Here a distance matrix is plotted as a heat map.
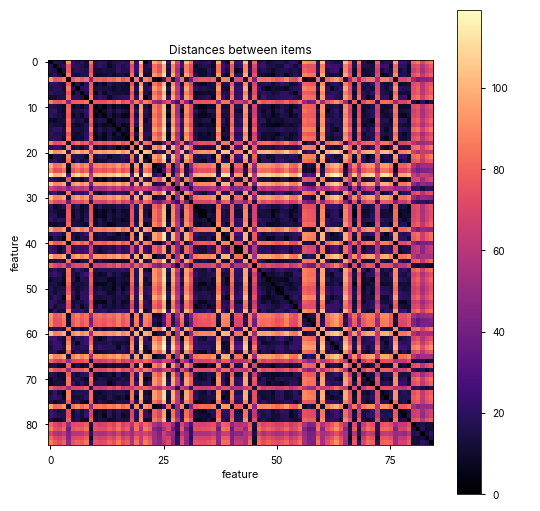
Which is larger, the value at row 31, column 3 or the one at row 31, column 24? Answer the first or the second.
the first
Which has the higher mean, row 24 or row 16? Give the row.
24
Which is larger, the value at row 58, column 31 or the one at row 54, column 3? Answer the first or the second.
the first
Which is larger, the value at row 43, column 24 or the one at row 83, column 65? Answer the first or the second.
the second
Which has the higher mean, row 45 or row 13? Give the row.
45
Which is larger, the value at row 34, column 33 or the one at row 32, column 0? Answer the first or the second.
the second
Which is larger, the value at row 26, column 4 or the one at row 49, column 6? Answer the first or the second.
the first
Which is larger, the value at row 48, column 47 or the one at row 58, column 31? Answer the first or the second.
the second
